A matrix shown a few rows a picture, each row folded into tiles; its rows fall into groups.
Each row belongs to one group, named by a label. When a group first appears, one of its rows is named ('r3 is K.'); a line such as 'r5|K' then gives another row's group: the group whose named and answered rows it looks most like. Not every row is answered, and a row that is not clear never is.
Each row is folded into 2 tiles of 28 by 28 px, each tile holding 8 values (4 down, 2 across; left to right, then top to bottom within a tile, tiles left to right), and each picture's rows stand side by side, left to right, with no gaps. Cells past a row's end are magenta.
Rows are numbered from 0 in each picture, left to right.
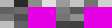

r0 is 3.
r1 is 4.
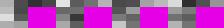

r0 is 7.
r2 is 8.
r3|3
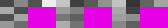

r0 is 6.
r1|3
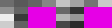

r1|4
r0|7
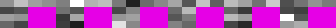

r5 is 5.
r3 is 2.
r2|8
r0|4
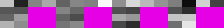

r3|5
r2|4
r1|6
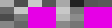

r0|2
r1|7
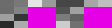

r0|5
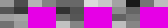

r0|5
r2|3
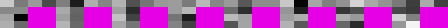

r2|7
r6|4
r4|5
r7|5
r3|2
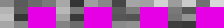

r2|6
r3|4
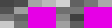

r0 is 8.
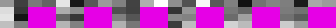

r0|7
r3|5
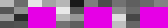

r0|2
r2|7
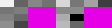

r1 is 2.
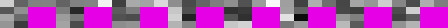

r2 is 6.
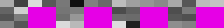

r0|2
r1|8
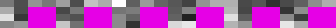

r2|2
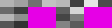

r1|2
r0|4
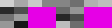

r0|4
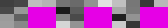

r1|8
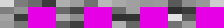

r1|4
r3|5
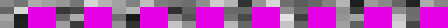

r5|7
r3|8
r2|2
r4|3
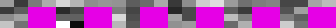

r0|8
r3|6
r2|7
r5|8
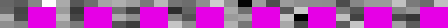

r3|8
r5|2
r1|7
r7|3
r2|4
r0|6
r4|7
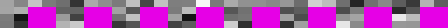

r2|4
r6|8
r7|5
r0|2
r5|5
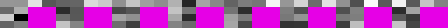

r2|4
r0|2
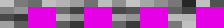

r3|5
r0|3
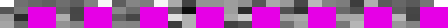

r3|5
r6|5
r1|6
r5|5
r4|4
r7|6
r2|6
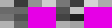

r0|3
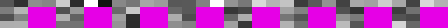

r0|8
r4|4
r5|3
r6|6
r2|2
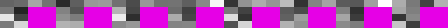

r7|3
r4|5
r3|6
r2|7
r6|6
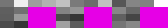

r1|3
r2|6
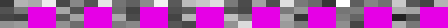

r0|6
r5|2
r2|6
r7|3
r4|5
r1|6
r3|4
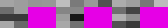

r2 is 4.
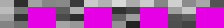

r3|2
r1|8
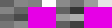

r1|4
